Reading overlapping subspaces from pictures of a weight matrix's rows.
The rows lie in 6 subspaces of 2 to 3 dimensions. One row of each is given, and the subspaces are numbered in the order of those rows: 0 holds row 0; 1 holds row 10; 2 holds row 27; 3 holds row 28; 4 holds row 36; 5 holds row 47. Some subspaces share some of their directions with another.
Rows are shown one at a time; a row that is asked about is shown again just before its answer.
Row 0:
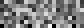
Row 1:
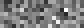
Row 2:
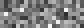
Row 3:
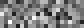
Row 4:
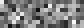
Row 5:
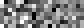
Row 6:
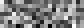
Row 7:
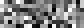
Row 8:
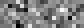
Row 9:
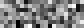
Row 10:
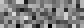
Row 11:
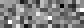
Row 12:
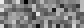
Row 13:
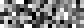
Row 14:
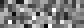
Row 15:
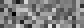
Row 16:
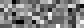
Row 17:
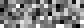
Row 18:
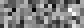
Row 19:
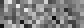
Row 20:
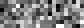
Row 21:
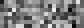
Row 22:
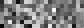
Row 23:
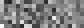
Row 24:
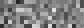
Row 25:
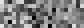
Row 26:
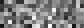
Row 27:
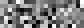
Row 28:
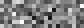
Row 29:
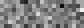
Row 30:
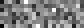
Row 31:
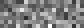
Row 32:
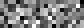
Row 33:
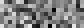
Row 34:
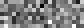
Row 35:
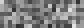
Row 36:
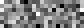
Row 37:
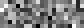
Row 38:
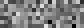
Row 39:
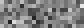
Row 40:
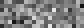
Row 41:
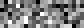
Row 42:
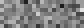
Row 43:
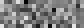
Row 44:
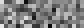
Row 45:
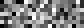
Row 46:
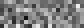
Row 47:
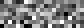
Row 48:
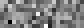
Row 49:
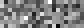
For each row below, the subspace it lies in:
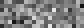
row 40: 3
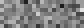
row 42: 4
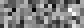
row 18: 2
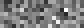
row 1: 1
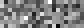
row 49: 5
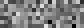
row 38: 0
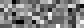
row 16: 3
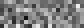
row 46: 0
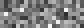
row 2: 1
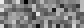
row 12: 4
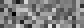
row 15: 3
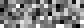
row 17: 5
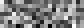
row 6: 2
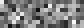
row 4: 2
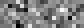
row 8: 3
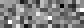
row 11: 4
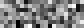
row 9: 3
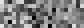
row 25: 3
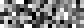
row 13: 0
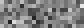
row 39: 3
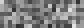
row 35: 2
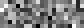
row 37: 5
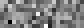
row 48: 0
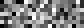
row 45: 0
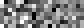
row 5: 5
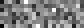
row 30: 4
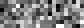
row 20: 5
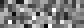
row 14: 0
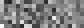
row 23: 1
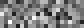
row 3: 0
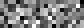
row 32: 2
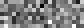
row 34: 0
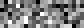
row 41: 5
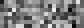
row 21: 2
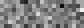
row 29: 4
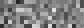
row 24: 2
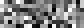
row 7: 2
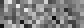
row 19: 1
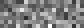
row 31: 1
